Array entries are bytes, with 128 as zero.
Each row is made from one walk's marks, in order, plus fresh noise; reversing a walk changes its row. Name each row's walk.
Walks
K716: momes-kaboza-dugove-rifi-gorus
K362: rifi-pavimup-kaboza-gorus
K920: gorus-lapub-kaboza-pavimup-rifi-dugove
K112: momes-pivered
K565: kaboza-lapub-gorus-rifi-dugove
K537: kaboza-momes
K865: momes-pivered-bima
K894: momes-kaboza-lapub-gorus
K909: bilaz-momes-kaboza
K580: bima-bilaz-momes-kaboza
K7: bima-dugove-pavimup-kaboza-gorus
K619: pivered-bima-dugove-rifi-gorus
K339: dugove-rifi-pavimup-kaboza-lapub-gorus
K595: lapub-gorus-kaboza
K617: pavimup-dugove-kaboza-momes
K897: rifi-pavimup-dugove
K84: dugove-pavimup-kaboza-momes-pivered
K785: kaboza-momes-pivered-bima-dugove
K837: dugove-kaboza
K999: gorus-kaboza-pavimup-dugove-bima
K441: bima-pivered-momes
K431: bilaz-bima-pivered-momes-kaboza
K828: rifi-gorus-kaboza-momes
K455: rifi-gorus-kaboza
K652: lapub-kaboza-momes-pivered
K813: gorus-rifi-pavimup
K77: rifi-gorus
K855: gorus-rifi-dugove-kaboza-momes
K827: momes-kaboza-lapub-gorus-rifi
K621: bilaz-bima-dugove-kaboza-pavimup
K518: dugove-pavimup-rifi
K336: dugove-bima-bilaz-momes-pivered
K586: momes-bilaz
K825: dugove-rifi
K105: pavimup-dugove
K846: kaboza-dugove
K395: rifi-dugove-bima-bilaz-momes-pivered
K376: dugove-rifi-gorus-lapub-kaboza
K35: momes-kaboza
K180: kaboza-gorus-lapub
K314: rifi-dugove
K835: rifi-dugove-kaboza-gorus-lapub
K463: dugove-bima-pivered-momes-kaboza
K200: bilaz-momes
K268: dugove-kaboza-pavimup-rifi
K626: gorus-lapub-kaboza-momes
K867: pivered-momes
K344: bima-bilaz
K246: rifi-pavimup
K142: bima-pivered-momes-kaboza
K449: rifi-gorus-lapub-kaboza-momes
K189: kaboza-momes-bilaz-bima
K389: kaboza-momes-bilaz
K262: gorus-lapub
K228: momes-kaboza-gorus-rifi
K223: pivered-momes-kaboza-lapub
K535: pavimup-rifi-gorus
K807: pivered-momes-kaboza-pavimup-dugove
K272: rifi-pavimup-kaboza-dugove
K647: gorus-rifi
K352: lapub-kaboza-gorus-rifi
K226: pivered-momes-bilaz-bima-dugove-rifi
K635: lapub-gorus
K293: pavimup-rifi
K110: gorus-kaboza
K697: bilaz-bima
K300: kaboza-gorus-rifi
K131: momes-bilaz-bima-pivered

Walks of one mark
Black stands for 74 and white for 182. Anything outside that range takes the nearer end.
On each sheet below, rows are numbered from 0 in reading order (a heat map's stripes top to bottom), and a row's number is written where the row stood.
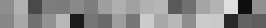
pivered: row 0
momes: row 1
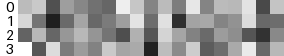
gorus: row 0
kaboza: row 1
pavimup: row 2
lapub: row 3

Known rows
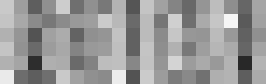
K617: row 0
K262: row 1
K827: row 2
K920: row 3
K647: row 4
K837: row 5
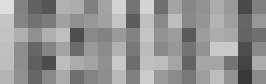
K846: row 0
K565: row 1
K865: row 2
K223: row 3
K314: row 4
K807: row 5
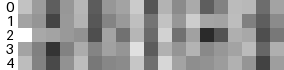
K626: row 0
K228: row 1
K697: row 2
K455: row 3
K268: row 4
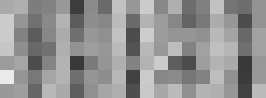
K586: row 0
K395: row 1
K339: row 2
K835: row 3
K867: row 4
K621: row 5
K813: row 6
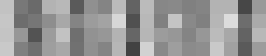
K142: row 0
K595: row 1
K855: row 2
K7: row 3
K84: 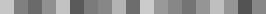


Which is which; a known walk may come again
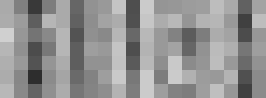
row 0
K362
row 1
K813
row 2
K395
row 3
K449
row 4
K827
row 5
K300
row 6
K807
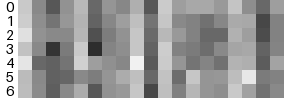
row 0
K716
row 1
K785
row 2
K336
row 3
K537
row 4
K837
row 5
K180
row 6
K894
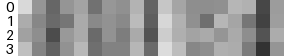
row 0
K619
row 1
K897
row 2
K535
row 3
K518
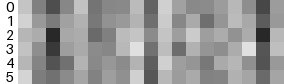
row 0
K268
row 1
K999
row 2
K647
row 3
K110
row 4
K272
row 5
K376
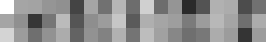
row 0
K697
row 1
K828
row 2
K226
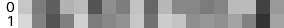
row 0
K142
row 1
K825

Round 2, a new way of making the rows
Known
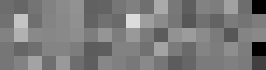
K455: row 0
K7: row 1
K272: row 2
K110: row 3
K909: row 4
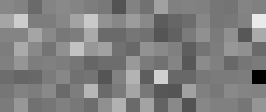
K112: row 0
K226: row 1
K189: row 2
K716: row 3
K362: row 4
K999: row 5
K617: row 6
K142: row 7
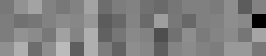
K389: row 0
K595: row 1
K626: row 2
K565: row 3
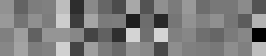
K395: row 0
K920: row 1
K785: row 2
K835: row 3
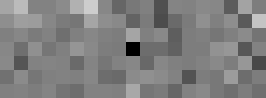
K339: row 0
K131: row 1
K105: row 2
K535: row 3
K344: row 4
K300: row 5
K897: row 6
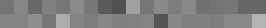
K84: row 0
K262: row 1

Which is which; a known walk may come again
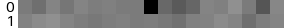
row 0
K293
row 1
K246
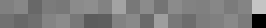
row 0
K867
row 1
K110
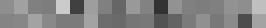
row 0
K835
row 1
K189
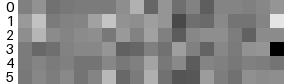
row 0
K142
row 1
K226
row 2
K272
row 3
K595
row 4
K105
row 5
K617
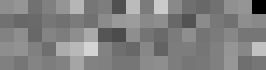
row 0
K619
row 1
K807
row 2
K652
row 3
K376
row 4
K77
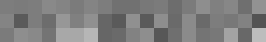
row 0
K697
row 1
K336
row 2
K449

